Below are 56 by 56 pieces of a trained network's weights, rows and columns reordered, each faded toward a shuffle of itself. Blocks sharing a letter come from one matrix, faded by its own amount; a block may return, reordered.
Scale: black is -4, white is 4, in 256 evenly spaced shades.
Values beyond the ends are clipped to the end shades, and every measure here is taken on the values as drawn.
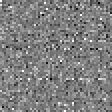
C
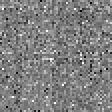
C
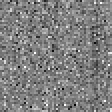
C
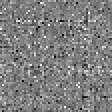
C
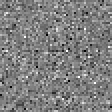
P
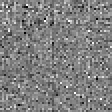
C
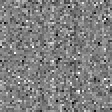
C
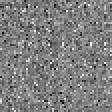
C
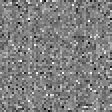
C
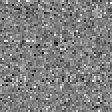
P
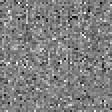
C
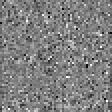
C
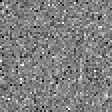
P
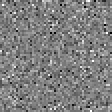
P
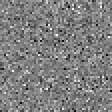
P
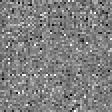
C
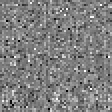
C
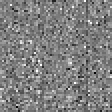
C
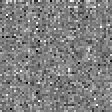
C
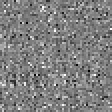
C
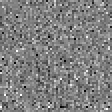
P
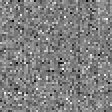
C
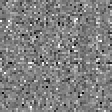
P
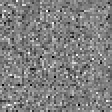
C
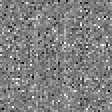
C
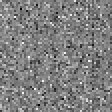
C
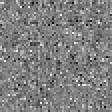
C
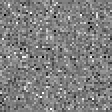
P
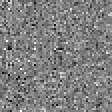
P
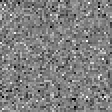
P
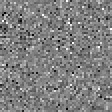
P
